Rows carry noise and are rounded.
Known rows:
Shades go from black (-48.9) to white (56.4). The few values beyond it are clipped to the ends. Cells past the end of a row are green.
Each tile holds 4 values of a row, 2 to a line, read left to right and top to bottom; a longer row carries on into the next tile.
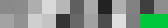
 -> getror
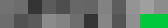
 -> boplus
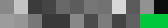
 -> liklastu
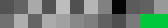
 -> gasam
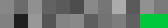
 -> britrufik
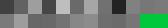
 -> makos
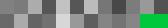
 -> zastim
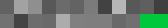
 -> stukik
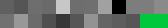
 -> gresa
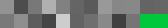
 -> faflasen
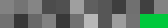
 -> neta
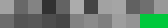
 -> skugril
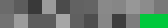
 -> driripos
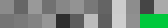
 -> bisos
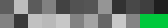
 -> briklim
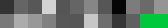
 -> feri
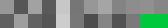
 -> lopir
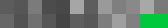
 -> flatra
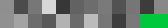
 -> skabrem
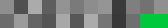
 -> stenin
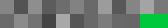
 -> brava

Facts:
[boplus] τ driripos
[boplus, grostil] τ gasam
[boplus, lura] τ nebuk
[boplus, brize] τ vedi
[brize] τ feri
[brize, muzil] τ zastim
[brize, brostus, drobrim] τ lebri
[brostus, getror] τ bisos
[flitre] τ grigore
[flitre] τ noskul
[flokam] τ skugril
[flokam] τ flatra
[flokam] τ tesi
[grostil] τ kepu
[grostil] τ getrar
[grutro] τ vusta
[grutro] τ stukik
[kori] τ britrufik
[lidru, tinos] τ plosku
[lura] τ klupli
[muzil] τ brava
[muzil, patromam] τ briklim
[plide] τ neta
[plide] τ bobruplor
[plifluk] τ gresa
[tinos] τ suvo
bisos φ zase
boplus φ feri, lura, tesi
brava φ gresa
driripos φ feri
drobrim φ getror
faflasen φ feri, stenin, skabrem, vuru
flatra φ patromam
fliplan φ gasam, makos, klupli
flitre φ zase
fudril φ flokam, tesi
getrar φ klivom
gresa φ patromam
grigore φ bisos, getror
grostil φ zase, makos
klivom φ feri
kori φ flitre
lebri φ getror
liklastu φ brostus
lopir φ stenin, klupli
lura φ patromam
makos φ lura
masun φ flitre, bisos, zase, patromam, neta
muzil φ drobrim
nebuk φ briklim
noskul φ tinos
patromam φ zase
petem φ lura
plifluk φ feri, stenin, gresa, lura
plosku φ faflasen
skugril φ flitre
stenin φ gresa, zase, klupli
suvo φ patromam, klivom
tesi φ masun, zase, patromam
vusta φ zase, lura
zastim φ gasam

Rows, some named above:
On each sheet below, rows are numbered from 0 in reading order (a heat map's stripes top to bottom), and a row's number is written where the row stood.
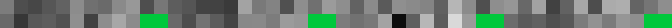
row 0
fudril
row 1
tesi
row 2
bisos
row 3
skugril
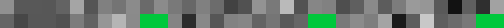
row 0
masun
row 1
britrufik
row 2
zase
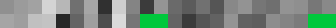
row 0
getror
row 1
vusta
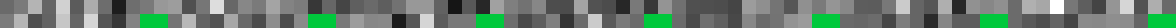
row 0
klupli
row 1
plosku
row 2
zase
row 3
neta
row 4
tesi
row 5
plifluk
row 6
noskul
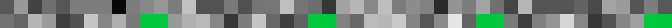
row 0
patromam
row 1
brostus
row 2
muzil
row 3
nebuk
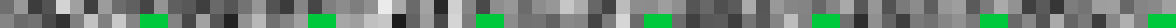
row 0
flitre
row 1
flokam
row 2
getror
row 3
grigore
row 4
masun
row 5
kori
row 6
grostil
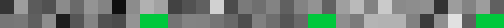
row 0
lura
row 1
klivom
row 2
muzil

